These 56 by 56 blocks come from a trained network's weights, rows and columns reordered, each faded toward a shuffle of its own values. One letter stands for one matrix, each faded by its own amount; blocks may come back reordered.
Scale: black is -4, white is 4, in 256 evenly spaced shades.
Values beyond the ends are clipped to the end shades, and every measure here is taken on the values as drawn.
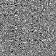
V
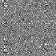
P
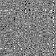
P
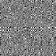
P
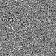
V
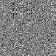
P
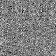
V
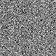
V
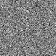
V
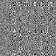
P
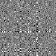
P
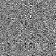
P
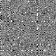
P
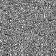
V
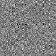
P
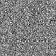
V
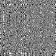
P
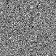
V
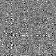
P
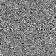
V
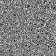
V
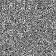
V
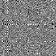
P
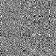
P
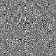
P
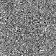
V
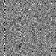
P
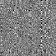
P
